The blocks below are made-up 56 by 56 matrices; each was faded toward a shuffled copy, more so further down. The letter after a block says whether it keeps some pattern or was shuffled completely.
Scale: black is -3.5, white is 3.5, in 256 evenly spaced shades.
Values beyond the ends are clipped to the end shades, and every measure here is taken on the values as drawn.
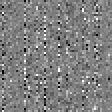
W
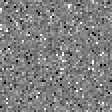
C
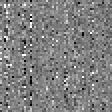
W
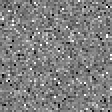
C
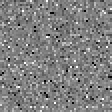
C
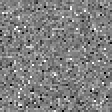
C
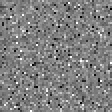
C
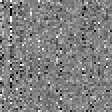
W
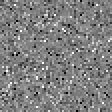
C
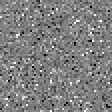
C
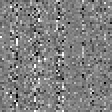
W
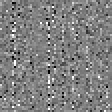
W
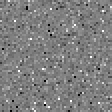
C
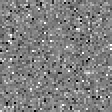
C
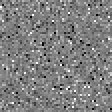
C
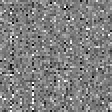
W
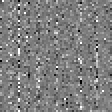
W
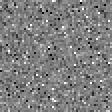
C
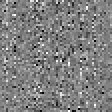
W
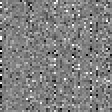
W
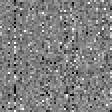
W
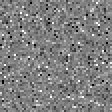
C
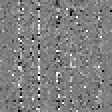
W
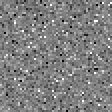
C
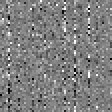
W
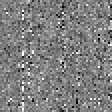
W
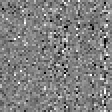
W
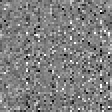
W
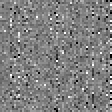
W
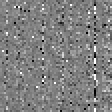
W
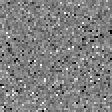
C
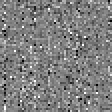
W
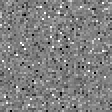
C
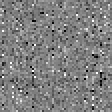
W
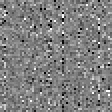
W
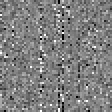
W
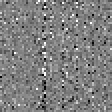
W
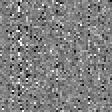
W
